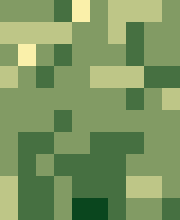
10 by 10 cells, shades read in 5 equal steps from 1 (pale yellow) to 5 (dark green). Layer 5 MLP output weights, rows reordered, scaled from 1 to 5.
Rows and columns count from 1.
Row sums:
26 26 30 29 30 31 35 35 32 37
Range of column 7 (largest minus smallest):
2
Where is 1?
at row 1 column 5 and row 3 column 2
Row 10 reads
2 4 4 3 5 5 4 3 3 4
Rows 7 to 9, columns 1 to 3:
3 4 4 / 3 4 3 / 2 4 4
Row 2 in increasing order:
2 2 2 2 2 3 3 3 3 4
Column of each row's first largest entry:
4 8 4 3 8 4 2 2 2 5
